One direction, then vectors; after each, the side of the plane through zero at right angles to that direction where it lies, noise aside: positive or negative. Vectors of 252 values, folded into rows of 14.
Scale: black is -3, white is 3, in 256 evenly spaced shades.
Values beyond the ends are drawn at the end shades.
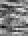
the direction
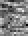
positive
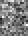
negative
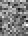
negative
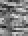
positive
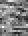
negative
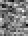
positive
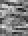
negative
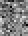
positive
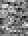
negative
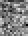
positive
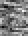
positive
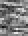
positive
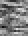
positive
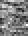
negative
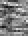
positive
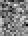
positive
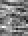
negative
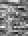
negative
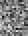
negative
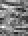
negative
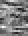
negative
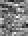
positive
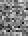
positive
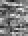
positive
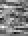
negative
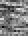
positive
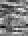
positive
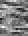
negative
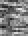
positive
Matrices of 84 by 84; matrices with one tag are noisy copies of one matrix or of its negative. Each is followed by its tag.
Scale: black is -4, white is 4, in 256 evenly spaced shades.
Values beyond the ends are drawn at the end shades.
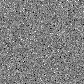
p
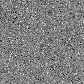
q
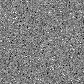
q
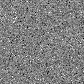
q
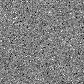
q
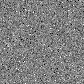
p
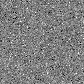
q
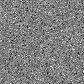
q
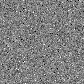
p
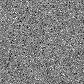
q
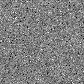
q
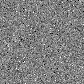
p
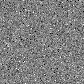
p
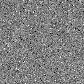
p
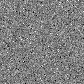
p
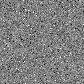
p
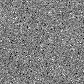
q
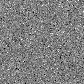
p
